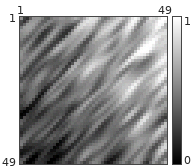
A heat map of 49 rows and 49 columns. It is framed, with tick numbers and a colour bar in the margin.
Mirror symmetry: none. Histogram: bell-shaped. Ninth with the highest average: top right. Grain: diagonal, up to the right. Slope: up to the top right.
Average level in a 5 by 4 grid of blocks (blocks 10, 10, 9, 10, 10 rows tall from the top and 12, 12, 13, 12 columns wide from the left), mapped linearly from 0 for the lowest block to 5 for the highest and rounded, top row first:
2 3 4 5 / 2 3 4 5 / 1 2 3 4 / 1 1 2 3 / 0 1 2 3
